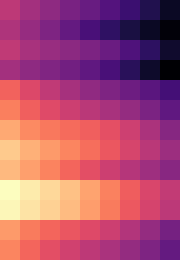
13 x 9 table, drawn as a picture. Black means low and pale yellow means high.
Ninth with the lowest average: top right. Grain: streaks across. Slope: up to the bottom left. Lone odd cells: none. Ninth with the highest average: bottom left.
